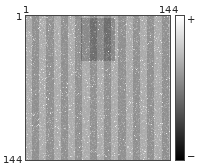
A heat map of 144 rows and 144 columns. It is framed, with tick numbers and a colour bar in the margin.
Stripes: upright, repeating 10 times. Ninth with the lowest average: top middle. Odd patch: lower, in the top middle.
